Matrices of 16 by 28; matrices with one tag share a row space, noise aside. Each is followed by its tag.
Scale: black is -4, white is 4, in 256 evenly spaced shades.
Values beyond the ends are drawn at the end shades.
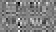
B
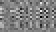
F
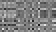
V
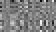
F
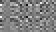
F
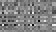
V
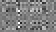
B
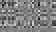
V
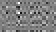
B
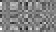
F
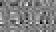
F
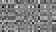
V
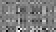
B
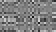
V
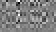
B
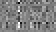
B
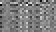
F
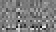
B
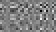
F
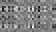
V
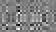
B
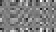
F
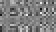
F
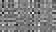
V
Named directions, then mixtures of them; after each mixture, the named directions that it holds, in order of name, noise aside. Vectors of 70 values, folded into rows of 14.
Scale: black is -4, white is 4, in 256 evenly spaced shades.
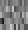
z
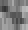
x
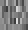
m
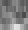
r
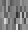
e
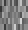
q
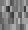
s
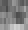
r, x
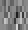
e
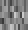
q, s, z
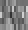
m, x, z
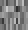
m, z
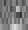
m, q, r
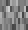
s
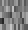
z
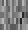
m, q, z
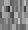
s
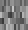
x, z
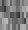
e, x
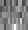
m, q, r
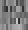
m, r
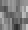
r, x
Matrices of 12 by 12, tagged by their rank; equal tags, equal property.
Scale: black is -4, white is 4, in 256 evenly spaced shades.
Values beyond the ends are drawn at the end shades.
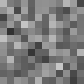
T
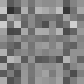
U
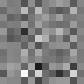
U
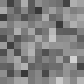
T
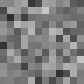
T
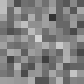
T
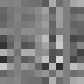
U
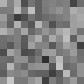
T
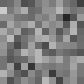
T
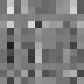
U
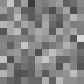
T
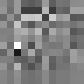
U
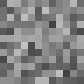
T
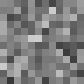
T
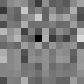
U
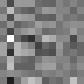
U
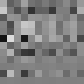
U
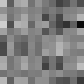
U
